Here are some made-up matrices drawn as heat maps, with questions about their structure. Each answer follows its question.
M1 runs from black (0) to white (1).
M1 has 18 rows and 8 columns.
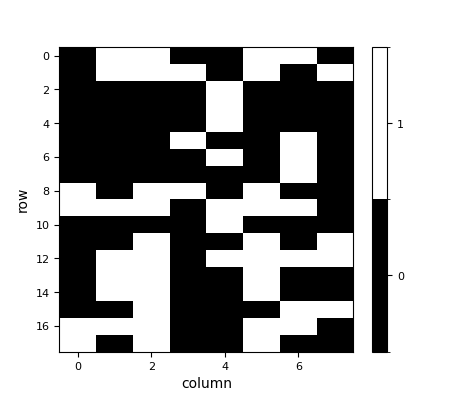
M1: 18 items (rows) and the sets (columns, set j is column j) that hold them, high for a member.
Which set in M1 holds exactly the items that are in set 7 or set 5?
2
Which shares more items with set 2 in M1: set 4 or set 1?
set 1
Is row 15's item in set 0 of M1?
no
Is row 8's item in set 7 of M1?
no
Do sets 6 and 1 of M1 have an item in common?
yes
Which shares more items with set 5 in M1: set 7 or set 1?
set 1
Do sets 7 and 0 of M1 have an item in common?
no
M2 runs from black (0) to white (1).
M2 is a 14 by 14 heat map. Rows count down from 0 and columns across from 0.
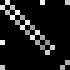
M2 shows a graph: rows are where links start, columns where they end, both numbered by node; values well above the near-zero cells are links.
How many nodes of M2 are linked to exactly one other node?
2
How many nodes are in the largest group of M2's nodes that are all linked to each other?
2
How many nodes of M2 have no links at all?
1
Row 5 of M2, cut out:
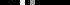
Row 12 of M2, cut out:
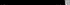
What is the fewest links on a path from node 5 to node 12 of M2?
6
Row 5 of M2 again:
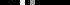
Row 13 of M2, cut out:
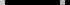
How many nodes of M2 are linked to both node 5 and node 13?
0
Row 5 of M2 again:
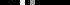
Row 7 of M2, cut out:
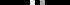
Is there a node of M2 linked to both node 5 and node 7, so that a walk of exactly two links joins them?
yes
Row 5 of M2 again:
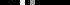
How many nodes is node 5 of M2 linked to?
2
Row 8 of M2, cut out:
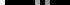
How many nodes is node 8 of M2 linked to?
3
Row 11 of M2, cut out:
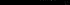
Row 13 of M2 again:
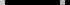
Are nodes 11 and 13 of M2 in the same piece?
no
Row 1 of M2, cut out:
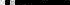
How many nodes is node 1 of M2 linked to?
2
